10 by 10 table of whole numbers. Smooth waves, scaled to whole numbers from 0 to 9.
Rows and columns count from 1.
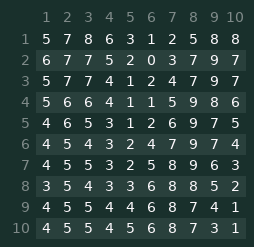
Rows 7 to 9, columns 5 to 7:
2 5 8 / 3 6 8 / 4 6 8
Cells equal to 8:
9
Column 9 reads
8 9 9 8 7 7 6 5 4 3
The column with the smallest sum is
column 5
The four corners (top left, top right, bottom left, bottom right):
5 8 4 1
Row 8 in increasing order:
2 3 3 3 4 5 5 6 8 8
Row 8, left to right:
3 5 4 3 3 6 8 8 5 2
